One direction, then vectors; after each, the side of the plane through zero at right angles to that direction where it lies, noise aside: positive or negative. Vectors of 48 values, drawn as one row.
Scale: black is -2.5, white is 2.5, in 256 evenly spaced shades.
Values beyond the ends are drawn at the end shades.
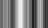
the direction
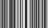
positive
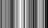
positive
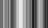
positive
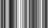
positive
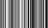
positive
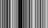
negative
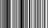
negative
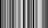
positive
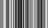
negative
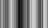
negative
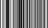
negative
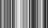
positive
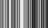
positive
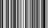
positive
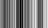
negative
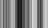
negative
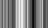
positive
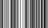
positive
